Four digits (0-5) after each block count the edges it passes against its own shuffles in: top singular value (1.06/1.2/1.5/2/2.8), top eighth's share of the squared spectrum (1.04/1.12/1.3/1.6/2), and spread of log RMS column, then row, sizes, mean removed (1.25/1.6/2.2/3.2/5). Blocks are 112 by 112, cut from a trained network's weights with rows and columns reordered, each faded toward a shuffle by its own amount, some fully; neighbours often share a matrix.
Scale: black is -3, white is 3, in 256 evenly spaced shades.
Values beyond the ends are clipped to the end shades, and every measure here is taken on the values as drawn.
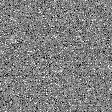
1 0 0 0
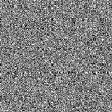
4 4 1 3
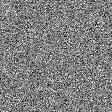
2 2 0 0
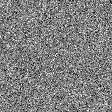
0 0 0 0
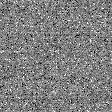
1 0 0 0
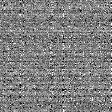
4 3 3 1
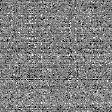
4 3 3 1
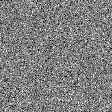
0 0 0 0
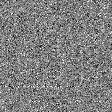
2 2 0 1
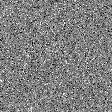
0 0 0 0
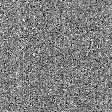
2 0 0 0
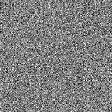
3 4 1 2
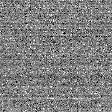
3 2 2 1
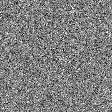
0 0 0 0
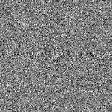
3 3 1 2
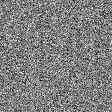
0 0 0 0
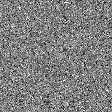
2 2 1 1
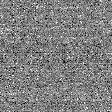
2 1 1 0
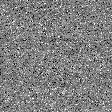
1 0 0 0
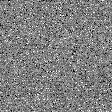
1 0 0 0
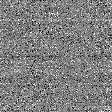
2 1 1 0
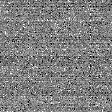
3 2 2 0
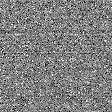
2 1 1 0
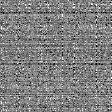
4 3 3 1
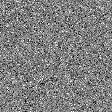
2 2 1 0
